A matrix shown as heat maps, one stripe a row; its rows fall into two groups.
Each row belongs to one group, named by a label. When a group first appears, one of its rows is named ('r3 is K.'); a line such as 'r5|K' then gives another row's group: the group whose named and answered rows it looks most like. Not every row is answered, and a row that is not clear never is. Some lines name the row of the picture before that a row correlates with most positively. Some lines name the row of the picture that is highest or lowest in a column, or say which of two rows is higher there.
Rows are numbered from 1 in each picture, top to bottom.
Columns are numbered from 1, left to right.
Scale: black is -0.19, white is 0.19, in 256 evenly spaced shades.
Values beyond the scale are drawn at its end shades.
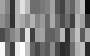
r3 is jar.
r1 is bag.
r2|bag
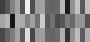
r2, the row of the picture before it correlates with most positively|2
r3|jar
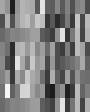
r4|bag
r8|jar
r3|jar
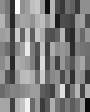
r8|bag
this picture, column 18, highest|7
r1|bag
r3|jar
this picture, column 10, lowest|1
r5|bag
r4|bag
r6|bag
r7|jar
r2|bag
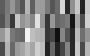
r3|jar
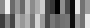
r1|jar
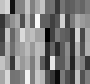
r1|bag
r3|jar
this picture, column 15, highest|2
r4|jar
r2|jar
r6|jar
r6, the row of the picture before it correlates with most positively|1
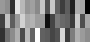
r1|bag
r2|jar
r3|jar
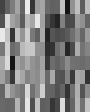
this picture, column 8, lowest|3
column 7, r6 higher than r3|Yes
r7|jar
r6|bag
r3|bag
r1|jar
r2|jar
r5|bag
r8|jar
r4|jar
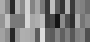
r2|jar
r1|bag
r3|bag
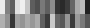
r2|bag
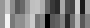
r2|jar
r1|jar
